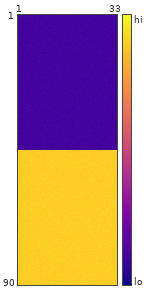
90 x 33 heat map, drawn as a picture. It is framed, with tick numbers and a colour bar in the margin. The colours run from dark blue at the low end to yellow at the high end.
The table splits into 2 rows of 1 panel. Panel 1,1: very low, flat. Panel 2,1: very high, flat.
